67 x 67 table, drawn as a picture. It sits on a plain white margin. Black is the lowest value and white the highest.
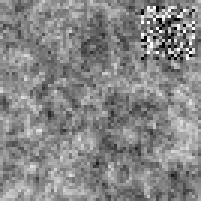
Neither half mirrors the other. Overall the values sit about 50% of the way up the scale. Values change most from cell to cell in the top right. There is no overall slope. An odd patch, rougher than its surroundings, sits in the top right. There are no regular stripes.
